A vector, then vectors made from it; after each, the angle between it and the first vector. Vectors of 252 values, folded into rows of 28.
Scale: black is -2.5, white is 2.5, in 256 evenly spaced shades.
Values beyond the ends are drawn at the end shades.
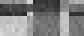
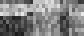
nearly opposite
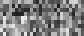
partly aligned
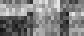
nearly opposite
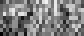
partly opposed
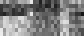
nearly parallel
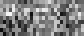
partly opposed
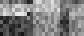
nearly opposite
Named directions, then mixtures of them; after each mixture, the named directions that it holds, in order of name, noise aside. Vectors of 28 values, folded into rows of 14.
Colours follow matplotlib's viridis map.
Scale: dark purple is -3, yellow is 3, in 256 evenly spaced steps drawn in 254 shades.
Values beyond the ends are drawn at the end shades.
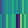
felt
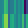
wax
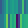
felt, wax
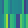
felt, wax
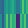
felt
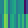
wax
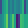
felt, wax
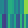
felt, wax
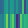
felt, wax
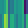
wax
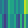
felt, wax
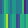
felt, wax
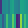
felt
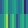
felt, wax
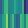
felt, wax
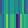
felt, wax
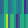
felt, wax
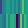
felt
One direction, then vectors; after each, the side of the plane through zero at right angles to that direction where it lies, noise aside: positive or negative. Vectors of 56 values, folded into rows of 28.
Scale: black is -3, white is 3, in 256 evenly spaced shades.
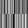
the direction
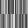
negative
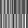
positive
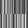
positive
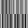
negative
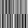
negative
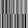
negative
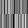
positive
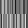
positive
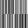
negative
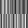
positive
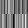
positive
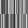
positive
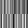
positive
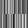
positive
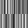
positive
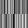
positive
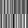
positive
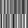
positive
